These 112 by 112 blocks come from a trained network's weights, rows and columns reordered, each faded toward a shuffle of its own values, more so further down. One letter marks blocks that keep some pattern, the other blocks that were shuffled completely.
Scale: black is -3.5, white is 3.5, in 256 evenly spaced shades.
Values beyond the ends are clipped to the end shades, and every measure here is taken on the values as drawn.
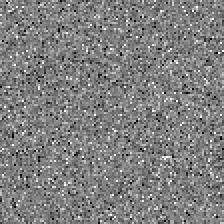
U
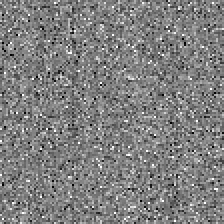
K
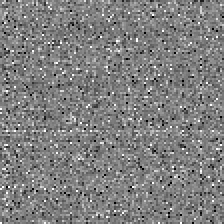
K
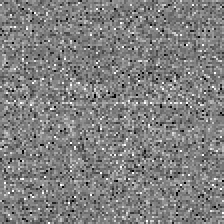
K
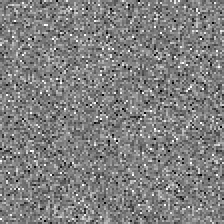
U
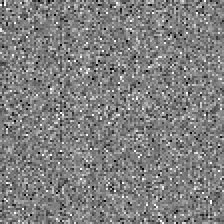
K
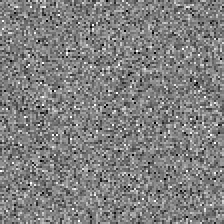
K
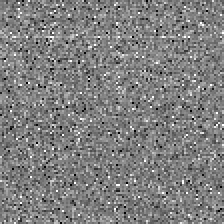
K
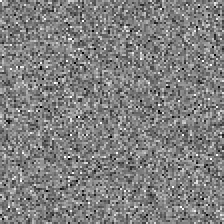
K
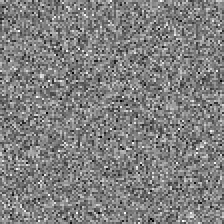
U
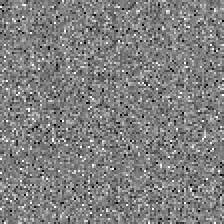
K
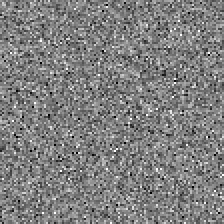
U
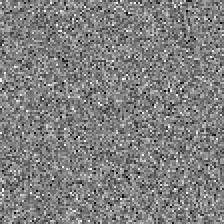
U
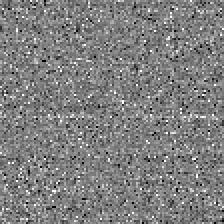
K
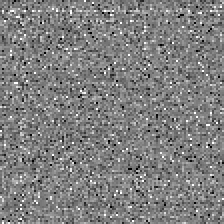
K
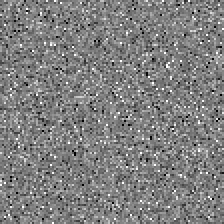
U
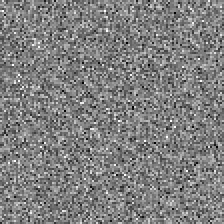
K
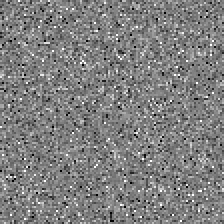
U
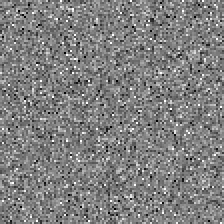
U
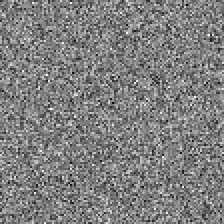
U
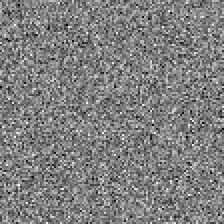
K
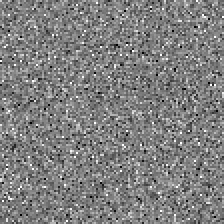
U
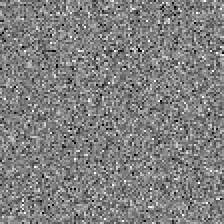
K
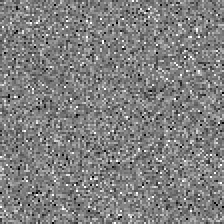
U
